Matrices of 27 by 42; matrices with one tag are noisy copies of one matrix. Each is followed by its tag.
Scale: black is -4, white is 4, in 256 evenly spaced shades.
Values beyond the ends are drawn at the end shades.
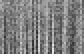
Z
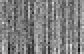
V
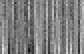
V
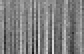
Z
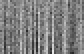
Z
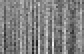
Z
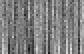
V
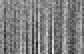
Z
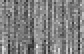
V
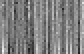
V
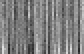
V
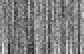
V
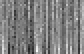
V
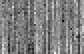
V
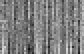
V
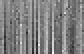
Z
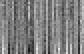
V
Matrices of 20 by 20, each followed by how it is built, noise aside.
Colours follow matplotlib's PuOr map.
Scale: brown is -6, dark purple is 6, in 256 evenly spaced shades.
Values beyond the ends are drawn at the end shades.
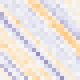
Toeplitz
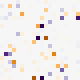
sparse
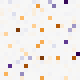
sparse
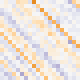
Toeplitz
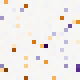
sparse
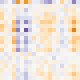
low rank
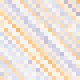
Toeplitz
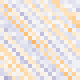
Toeplitz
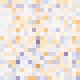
low rank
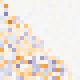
lower triangular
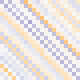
Toeplitz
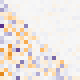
lower triangular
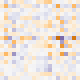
low rank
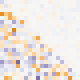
lower triangular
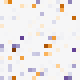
sparse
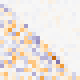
lower triangular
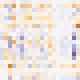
low rank
